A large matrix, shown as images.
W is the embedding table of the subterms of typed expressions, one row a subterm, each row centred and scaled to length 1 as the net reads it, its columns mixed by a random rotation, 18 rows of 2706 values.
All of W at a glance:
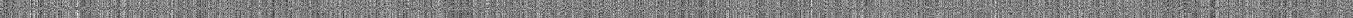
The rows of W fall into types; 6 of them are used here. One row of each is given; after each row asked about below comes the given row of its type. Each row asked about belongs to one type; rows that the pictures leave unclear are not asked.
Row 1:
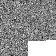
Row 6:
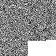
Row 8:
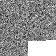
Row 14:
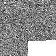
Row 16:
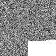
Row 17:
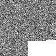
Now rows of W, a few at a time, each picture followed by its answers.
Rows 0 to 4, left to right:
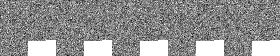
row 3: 8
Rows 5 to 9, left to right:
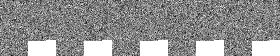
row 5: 1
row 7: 16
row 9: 1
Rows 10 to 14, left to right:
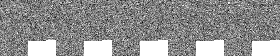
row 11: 17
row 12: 6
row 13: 14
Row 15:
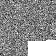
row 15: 17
